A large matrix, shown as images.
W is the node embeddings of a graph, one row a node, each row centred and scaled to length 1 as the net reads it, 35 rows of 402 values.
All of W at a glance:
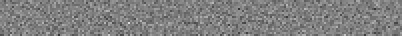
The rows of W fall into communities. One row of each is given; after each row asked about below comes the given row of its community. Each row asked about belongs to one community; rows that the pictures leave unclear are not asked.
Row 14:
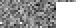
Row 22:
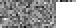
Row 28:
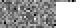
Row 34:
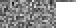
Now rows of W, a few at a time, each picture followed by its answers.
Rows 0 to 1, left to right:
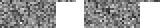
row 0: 14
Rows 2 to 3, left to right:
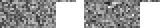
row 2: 14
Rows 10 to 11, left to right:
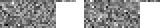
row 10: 34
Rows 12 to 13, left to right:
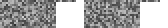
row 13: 28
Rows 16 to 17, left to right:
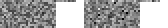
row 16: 28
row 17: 28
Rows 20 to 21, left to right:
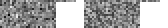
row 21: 28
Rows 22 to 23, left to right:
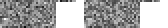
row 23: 22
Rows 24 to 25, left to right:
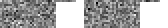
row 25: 34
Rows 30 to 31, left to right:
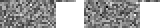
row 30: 34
